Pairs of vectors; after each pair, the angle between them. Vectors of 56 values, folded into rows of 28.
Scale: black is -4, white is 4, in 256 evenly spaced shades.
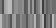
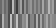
partly opposed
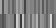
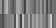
nearly parallel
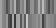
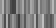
orthogonal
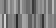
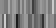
nearly parallel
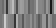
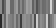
partly opposed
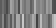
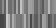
orthogonal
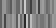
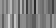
orthogonal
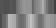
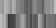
nearly opposite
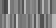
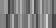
partly opposed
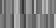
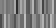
partly opposed
